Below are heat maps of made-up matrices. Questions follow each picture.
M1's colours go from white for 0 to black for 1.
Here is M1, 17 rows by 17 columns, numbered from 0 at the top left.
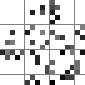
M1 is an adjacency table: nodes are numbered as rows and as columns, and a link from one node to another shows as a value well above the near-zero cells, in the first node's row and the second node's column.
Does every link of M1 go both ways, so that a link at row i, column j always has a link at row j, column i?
yes
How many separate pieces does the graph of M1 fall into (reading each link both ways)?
1
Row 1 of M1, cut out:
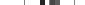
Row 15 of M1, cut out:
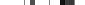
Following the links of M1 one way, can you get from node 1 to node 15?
yes
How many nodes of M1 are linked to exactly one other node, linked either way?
3
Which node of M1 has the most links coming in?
node 10
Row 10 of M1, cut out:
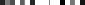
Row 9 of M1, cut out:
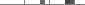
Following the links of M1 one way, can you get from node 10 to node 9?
yes
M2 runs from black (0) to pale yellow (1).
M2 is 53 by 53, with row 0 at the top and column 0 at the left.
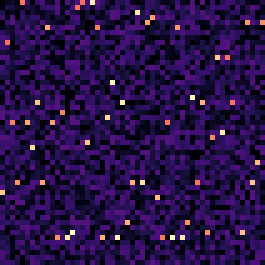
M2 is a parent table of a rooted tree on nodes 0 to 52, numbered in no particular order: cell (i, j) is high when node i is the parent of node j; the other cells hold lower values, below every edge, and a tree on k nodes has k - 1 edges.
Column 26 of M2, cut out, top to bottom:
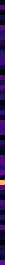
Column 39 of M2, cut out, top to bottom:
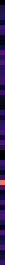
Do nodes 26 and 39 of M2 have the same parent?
yes
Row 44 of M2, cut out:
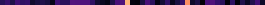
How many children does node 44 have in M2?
2
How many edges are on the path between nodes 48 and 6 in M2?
10
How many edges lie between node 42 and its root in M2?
5
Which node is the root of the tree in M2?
47
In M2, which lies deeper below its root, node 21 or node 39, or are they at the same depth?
the same depth
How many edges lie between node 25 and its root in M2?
4
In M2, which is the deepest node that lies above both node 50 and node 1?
36
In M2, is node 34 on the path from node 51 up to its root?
no
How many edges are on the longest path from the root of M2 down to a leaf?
9
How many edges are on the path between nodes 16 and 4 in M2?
2
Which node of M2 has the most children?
47
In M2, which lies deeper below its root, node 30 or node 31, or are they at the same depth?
the same depth
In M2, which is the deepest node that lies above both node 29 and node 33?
24
